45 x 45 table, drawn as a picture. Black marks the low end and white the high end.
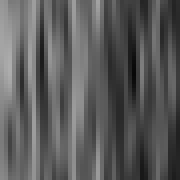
The field climbs toward the left. The ninth with the highest average is the top left. The grain runs up and down.
